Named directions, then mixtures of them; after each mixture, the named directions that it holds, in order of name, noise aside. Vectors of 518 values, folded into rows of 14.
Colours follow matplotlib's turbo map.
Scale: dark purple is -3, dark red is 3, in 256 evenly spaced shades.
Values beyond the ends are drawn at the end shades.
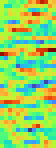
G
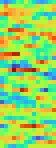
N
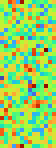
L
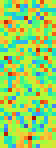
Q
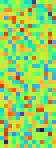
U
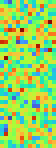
L, N, Q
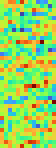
G, L, U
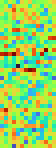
G, L, N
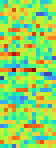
L, N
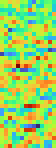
G, N, U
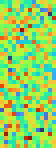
Q, U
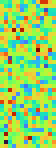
G, Q, U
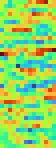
G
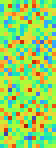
Q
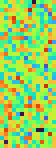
L, U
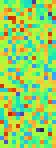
U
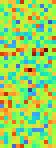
G, L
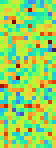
G, U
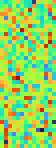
U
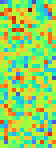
N, U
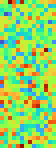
L, N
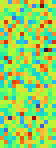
L, Q, U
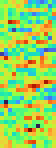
G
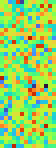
L
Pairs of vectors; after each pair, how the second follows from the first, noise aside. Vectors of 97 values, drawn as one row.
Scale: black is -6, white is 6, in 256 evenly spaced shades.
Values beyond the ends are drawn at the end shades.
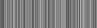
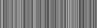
sign-scrambled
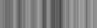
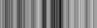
scaled up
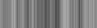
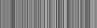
sign-scrambled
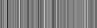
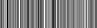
scaled up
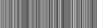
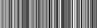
scaled up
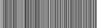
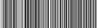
scaled up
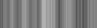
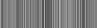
sign-scrambled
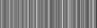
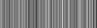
sign-scrambled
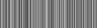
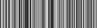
scaled up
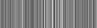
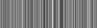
sign-scrambled
